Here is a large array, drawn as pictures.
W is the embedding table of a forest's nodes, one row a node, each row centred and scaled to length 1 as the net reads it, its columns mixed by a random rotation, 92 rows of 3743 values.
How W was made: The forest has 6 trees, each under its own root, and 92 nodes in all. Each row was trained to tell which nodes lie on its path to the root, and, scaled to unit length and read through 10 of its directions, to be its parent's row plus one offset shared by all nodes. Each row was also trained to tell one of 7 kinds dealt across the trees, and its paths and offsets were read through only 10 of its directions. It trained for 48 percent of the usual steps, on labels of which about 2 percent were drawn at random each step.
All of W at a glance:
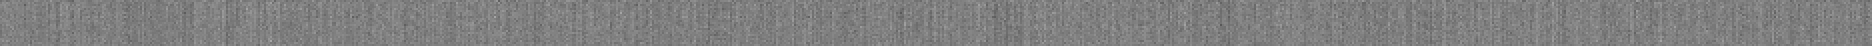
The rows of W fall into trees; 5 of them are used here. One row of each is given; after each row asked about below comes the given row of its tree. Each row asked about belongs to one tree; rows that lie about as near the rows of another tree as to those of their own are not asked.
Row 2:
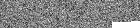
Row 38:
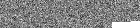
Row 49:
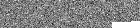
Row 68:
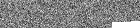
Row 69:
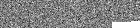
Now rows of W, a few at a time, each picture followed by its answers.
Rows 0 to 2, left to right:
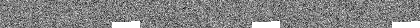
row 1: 2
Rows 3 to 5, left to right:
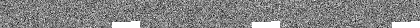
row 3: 38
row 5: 68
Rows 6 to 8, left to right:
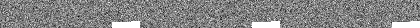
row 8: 38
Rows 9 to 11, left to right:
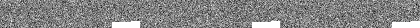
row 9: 68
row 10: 38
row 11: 68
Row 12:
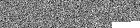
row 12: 69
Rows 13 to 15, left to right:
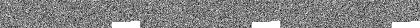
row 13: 68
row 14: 38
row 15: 38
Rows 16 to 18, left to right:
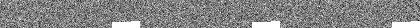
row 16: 68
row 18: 68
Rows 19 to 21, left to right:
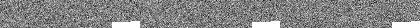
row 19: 68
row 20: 68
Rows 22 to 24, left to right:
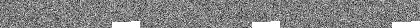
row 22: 2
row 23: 38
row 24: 49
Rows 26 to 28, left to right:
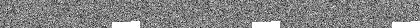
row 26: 38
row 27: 49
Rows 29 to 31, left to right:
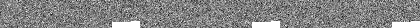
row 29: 68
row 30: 38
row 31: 68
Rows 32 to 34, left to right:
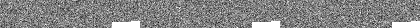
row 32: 38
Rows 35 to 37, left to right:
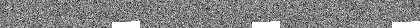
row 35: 38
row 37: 2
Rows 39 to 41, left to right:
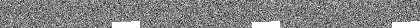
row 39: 68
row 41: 68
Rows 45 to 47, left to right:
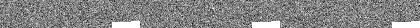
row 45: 49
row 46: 49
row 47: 2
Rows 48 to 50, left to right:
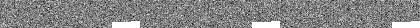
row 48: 68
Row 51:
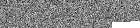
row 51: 38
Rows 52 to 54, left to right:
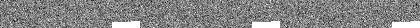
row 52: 2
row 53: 69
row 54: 68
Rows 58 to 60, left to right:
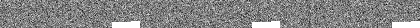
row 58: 38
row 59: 49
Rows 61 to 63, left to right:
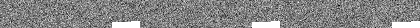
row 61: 2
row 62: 38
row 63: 69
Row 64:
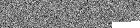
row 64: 69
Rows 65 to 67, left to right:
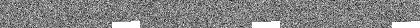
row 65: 49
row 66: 2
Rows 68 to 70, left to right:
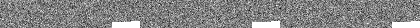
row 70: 38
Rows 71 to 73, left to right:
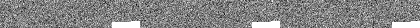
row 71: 68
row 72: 38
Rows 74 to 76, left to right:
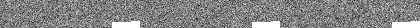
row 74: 38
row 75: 69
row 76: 69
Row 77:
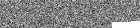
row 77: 68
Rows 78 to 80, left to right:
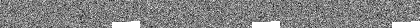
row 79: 38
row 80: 49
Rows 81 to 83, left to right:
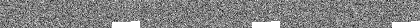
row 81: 38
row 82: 38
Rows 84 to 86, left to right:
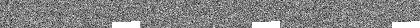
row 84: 49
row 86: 2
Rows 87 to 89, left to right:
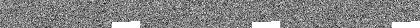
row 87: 38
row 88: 2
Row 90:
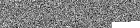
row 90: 68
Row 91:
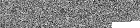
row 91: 38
